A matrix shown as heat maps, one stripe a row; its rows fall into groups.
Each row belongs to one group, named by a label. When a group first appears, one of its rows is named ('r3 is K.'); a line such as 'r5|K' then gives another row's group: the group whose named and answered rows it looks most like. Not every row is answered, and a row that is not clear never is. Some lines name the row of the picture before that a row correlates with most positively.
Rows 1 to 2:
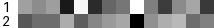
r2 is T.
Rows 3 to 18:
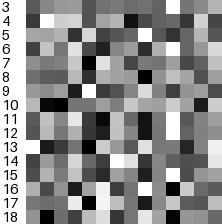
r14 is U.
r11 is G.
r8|T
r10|T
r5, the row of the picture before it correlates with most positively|1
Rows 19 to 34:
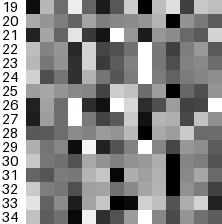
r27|G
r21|U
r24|T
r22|T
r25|U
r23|T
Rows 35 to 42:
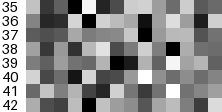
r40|T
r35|T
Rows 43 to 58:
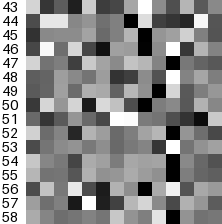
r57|T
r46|G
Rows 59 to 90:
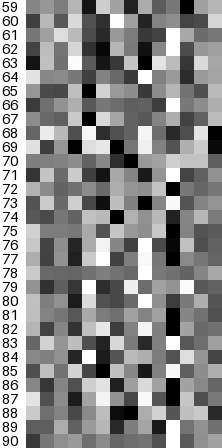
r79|T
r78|T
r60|U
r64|T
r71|G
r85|G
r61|G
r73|G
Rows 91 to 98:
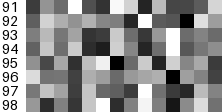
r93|G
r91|U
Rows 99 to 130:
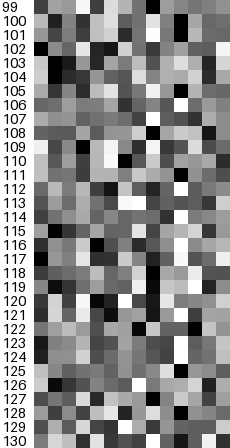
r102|U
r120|U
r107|T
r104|T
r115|T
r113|U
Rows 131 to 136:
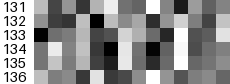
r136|T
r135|G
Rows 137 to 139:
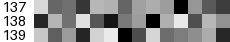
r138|G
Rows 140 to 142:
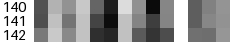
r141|G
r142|G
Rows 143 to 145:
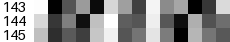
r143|T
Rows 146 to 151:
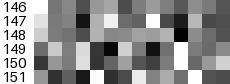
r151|T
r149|G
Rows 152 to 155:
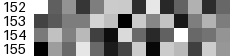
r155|G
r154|G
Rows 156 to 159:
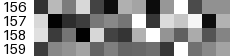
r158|T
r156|G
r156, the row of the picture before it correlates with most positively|154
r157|T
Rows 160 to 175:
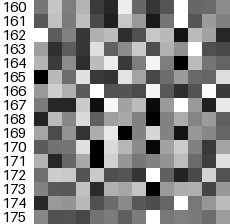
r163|T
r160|G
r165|U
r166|T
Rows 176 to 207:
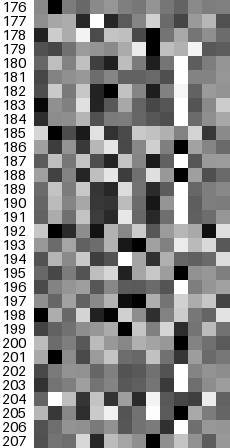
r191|G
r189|G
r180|G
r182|G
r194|U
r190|G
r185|T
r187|G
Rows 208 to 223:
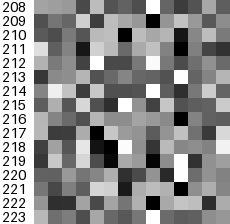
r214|T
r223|T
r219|G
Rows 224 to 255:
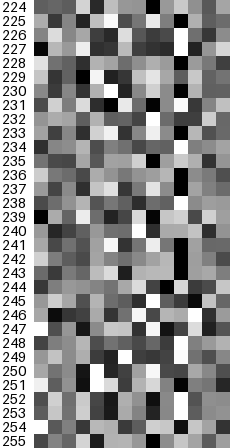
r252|G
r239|G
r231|G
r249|G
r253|G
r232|T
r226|G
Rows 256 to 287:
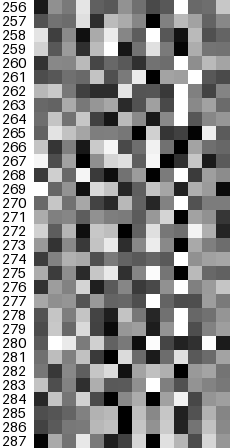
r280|T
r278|G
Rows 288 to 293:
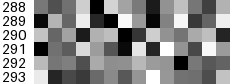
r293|T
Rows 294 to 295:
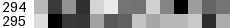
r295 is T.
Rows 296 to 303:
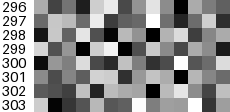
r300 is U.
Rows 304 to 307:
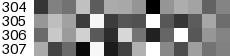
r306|G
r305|T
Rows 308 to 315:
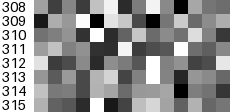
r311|G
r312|T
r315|T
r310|T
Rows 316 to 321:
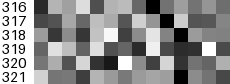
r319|T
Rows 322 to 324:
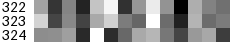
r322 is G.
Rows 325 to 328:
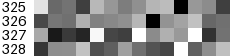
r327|T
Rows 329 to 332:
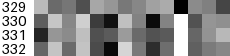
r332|G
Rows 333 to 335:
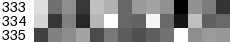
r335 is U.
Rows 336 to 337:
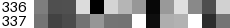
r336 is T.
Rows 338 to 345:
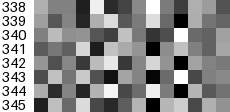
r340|G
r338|T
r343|G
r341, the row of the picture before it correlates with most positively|336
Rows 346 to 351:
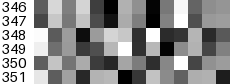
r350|G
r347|G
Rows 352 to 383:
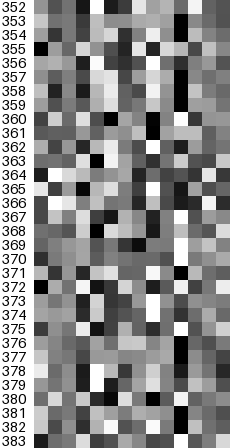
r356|T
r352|T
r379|T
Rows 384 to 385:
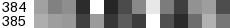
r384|T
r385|T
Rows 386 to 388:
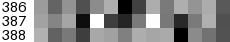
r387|T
